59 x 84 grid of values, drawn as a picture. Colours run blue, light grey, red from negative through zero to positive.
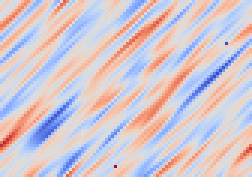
Streaks slant up to the right. Neither half mirrors the other. Overall the values sit about 50% of the way up the scale. Two lone cells stand out: one far higher and one far lower than their neighbours. The histogram is bell-shaped. No overall slope runs across the table.
